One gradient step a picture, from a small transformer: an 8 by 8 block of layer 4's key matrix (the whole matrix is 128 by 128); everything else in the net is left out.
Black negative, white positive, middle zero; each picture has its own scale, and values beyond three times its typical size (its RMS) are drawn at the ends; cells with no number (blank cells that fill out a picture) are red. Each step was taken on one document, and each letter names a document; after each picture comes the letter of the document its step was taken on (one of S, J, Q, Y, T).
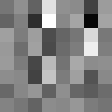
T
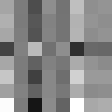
T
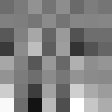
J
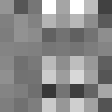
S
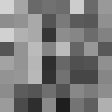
T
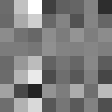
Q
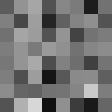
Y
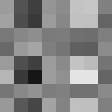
Y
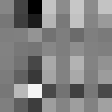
Q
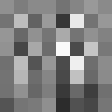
J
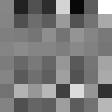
Q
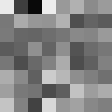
S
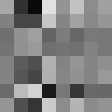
S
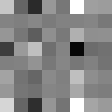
T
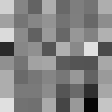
T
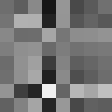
S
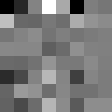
S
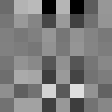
Q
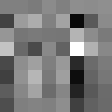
J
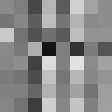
T
